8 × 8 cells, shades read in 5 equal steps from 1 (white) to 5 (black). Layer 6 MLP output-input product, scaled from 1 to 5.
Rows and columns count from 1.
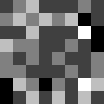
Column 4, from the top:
4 2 4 4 4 4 5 4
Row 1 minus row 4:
2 0 -1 0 0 1 -1 -1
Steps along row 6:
same up same same down up down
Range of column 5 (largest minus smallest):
2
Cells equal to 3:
18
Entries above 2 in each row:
7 5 6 7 8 8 5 5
